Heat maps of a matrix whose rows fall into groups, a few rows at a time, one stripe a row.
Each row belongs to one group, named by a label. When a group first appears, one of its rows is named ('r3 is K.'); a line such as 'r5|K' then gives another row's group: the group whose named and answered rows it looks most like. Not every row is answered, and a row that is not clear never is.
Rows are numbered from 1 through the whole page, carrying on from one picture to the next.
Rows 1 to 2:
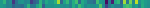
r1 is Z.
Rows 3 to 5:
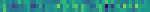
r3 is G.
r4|Z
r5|Z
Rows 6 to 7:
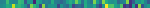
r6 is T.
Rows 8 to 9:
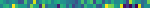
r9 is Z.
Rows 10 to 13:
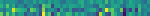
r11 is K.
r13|K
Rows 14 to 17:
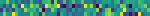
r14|K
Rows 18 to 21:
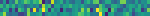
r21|Z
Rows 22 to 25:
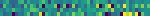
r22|T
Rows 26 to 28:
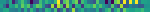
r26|Z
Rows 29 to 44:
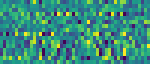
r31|G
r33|G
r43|G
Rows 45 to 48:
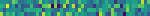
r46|K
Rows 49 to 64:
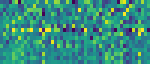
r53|T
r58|T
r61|T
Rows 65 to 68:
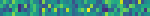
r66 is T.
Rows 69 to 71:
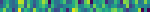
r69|T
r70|T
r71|G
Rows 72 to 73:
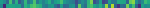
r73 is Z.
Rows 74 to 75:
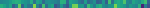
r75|G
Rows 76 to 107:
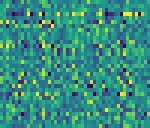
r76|T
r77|K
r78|Z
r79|Z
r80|Z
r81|K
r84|T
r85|T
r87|K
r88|K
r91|G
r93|K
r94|T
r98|Z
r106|K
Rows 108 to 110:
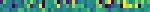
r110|T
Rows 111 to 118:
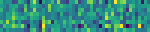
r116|K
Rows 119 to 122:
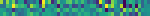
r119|K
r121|Z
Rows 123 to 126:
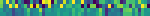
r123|K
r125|Z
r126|Z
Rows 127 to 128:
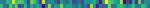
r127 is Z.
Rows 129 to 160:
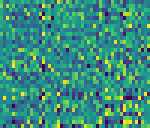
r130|K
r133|K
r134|Z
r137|K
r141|G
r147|Z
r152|G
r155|Z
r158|Z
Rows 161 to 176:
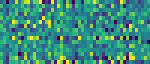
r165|K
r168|Z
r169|T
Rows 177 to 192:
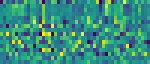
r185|K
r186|G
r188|T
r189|K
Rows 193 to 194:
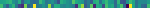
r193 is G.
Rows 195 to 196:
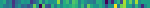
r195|Z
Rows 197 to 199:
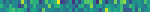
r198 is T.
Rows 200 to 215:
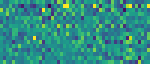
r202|K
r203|K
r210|Z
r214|Z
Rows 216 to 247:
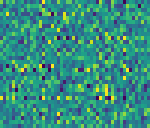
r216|K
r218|T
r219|K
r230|Z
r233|T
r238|T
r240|K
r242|T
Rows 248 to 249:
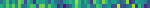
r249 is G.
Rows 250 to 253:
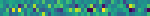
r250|K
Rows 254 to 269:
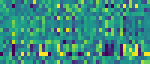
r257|K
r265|Z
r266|Z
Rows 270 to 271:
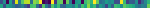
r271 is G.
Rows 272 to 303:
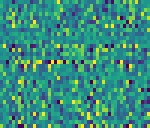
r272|Z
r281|T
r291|G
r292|T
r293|T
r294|G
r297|G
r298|T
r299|T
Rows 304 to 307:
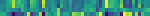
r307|Z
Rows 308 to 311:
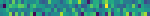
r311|T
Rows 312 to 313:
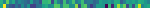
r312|K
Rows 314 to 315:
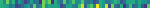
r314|K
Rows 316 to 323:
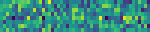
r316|G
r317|G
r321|Z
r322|G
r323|K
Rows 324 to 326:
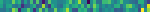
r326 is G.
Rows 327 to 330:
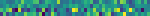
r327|G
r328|T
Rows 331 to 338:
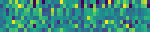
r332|T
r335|T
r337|T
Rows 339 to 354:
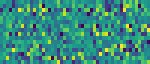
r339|Z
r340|Z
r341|T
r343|K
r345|T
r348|K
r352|Z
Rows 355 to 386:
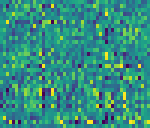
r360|K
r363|Z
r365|Z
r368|G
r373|K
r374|Z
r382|Z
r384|Z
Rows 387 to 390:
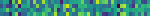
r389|K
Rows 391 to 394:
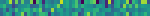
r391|T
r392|Z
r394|T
